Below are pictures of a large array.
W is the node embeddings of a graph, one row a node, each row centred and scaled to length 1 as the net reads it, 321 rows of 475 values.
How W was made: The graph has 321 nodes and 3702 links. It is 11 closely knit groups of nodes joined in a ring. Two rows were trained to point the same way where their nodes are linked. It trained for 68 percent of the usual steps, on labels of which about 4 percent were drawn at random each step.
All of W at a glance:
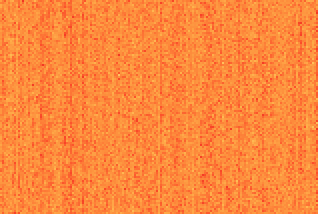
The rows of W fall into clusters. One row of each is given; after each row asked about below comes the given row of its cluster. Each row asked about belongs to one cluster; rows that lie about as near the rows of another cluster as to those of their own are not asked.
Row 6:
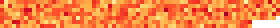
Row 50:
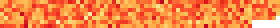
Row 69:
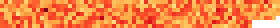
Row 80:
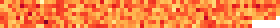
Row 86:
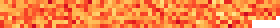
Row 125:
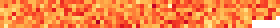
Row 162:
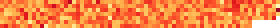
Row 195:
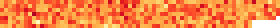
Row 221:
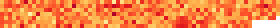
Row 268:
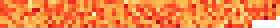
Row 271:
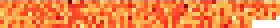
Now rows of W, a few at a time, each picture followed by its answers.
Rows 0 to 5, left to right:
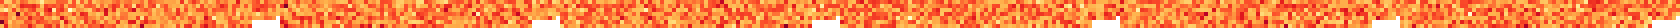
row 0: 80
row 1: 69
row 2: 80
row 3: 195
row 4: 6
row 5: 125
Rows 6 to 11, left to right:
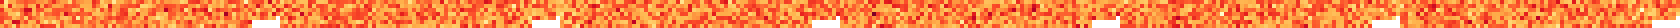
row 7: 50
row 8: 86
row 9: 195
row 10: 50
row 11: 80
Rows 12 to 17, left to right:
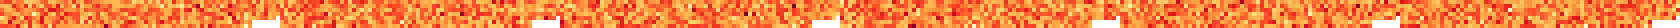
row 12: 162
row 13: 195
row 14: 69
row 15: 195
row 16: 80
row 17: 162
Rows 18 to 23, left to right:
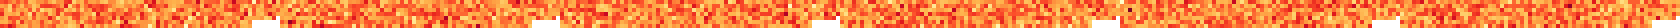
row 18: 162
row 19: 271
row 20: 195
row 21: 271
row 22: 125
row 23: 271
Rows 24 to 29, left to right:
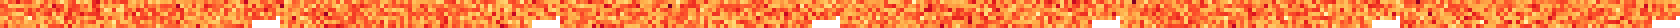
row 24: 268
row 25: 271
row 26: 6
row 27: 162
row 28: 271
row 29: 221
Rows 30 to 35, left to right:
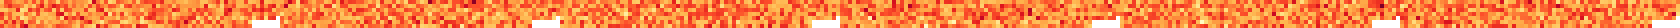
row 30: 221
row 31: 125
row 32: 271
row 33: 268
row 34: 86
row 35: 80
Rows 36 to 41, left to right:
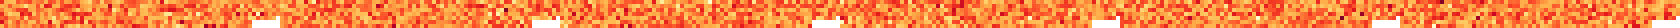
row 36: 6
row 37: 86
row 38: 125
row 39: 195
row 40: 221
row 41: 195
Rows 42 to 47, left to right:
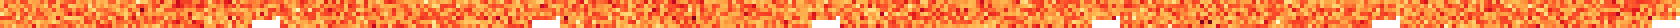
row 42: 125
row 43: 268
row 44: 195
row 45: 50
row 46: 221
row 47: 162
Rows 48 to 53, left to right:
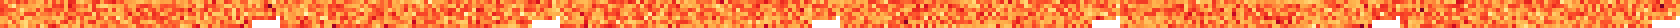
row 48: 268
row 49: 69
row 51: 50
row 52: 268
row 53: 80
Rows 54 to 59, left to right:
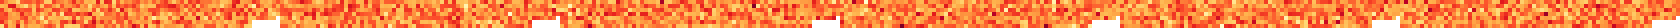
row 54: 6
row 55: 268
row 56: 80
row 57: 69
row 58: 69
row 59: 86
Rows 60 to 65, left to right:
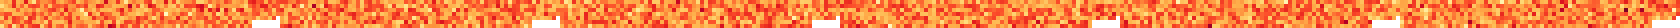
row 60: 86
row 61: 162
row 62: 80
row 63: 221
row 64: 69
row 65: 86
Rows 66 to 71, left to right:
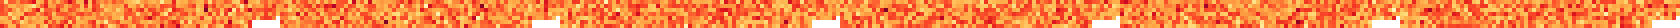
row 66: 268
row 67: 80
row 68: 271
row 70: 162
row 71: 271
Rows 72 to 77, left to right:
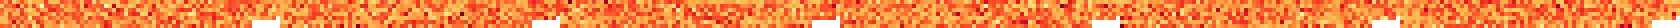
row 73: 86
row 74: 268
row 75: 221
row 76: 50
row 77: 271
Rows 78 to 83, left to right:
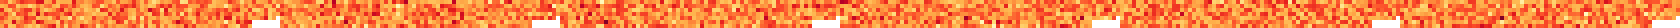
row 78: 6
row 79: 268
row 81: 162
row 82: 86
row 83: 69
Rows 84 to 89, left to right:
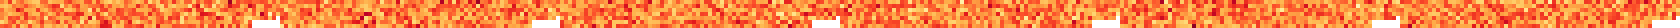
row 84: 162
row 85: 6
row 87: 80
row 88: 195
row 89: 162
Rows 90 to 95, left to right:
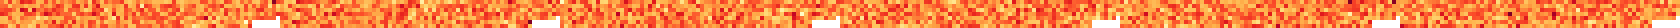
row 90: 268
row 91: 6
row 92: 125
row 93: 162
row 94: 162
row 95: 50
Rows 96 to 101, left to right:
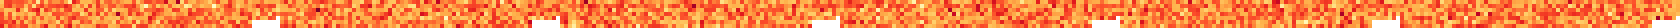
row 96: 221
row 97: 86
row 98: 80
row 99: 221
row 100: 271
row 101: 69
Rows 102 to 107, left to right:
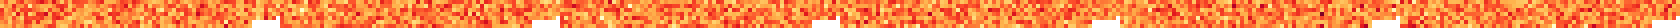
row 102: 195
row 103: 69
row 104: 221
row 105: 6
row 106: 271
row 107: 162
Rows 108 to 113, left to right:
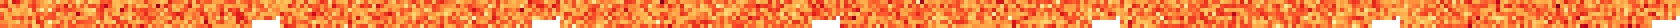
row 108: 69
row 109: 86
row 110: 86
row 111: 50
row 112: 271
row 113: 271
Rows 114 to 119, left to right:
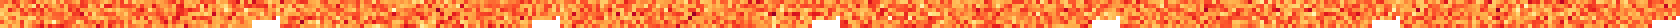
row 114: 271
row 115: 162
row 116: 125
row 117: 69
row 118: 162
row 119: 86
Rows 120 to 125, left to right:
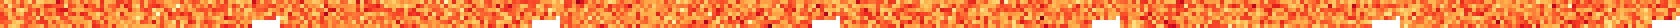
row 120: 80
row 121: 162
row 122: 221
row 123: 6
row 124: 80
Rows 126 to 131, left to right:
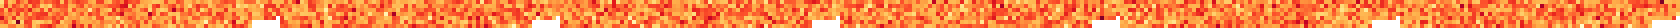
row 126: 195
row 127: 69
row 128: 69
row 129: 221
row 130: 125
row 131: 271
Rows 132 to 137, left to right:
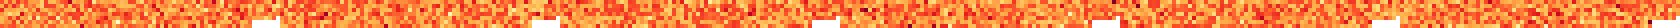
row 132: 162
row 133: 195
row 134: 268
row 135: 268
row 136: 69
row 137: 162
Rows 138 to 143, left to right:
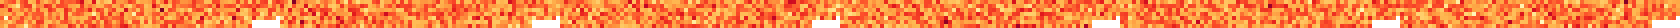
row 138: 125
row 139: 271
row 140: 162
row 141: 162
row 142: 80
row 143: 221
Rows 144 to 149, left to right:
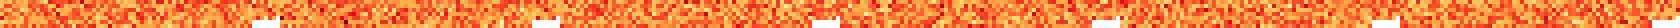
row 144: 50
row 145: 50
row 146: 86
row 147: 69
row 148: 125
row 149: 69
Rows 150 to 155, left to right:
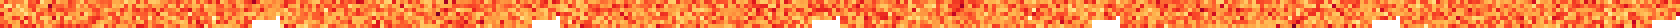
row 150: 69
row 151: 125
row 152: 86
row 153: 195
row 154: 50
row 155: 125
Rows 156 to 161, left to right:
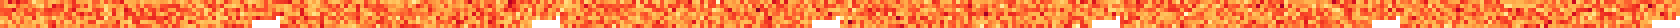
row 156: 268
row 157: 162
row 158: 80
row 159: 271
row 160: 221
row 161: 162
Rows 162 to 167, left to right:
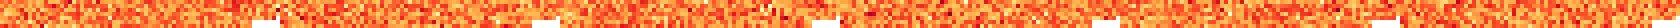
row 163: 80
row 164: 271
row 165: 86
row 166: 268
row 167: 80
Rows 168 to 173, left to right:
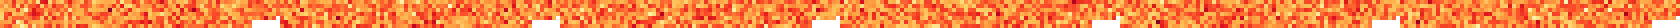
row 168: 86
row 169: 69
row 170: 69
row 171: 162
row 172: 162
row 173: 6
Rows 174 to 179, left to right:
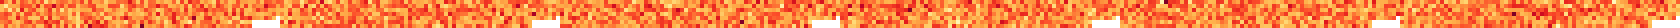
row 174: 80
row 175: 271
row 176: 162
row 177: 80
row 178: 195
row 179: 271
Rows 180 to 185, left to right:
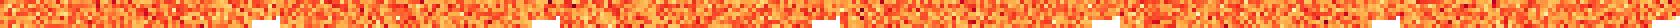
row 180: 271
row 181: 195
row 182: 221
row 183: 80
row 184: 195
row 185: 6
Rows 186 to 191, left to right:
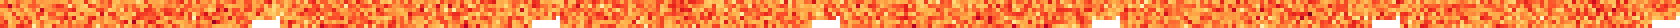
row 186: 69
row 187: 271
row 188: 195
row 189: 69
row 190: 80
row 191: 80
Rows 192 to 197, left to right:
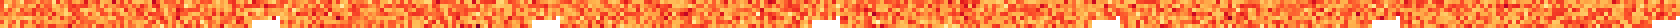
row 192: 271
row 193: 271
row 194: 162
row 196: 6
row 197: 221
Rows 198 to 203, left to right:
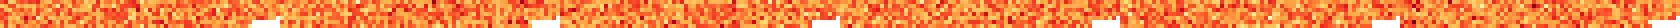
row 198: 6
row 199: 271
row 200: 268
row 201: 86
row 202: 80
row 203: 221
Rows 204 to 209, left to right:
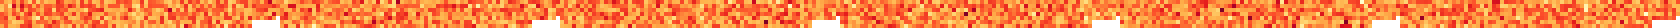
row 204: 80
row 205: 6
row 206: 195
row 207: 80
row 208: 271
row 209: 268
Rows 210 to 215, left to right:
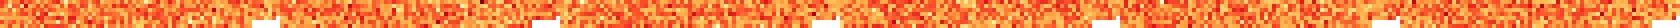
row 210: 271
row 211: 268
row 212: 271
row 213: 50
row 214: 195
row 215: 271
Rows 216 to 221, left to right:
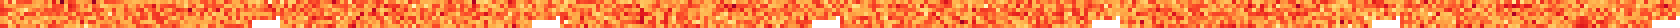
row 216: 268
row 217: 195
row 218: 6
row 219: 69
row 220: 271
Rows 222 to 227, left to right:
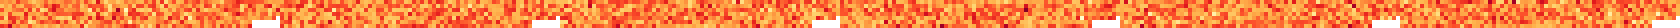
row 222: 162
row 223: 221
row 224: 50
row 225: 268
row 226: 86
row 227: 50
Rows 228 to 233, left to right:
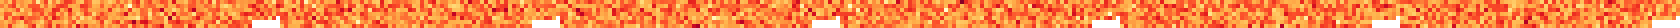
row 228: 86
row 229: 80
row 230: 6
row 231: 80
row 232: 80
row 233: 162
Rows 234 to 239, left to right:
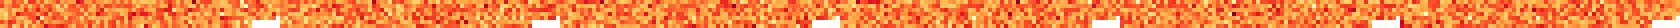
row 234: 271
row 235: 268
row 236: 6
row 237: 6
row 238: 221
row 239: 69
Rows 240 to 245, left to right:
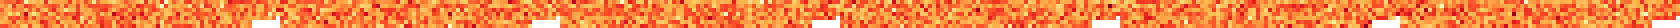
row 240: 162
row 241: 6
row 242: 268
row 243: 221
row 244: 6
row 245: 268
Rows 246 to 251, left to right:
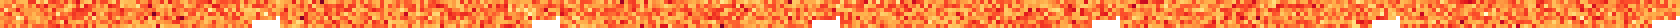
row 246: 50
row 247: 80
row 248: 268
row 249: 221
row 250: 6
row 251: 50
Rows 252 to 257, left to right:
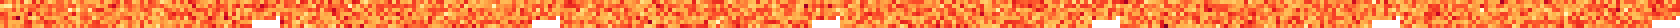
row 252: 80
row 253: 221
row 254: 221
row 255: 125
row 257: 86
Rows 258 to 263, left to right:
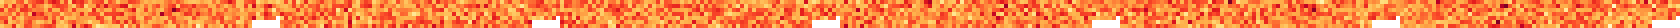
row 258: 195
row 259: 86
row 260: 221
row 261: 86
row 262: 195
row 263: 125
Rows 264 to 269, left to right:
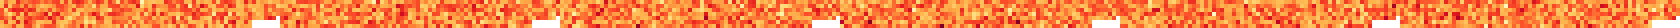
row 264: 195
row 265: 6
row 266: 86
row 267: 86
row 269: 195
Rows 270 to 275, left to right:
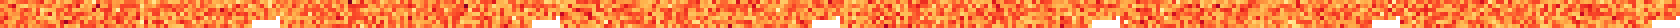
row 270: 6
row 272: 6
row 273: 271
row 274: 6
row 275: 195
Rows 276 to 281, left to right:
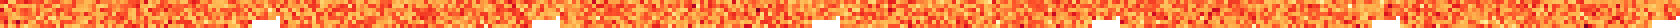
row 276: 6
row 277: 69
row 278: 80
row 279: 125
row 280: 195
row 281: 195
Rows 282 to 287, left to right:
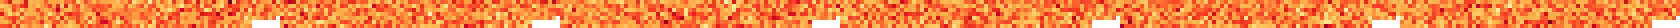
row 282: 162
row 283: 125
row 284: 162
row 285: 162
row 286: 50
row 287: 86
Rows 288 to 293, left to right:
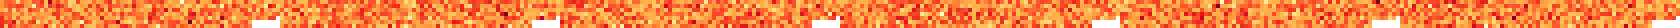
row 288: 221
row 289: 50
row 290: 221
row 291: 50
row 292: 6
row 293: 195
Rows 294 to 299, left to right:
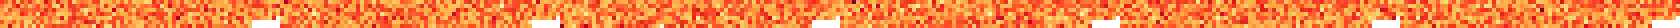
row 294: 271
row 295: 162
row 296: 69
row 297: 125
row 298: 50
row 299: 125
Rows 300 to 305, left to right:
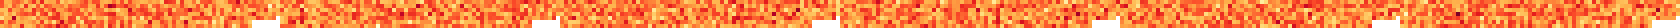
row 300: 271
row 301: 162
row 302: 50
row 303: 6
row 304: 125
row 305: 271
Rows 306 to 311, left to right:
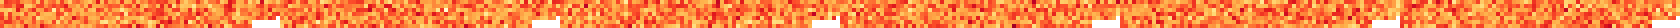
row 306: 221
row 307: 125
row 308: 271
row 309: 80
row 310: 69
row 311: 221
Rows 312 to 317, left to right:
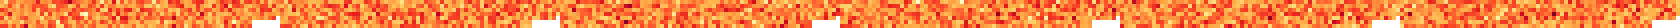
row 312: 50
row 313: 162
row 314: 6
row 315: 162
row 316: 69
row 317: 50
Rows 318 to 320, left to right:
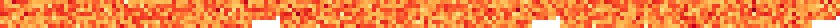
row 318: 268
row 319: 6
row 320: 195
